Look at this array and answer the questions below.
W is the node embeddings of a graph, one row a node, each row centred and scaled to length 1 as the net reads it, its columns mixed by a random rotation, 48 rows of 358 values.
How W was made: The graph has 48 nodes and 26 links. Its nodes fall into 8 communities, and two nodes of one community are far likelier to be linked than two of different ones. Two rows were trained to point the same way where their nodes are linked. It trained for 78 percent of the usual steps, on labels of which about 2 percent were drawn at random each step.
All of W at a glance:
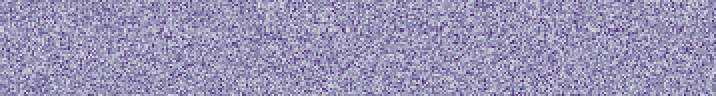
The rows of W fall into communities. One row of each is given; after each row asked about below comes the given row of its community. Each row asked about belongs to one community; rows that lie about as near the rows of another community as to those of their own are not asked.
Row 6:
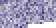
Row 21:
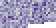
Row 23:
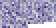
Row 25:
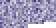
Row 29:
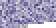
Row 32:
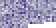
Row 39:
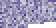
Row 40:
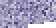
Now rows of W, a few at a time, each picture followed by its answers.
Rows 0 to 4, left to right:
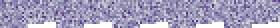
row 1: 29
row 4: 32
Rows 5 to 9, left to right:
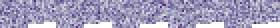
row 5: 29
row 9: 32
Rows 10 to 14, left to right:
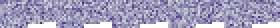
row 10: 6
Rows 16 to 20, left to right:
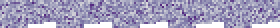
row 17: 21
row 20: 25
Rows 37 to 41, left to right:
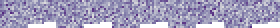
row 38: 23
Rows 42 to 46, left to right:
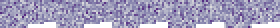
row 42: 39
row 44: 40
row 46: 23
